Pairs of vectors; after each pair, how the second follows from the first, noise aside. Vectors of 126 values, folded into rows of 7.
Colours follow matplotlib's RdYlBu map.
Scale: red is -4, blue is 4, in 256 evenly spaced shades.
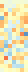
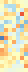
reversed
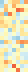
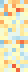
copied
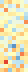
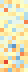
copied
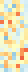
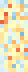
reversed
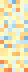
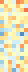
reversed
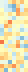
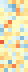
copied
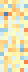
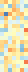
copied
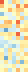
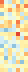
copied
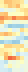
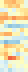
copied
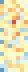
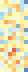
reversed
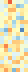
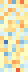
reversed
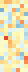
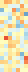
copied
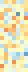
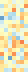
reversed
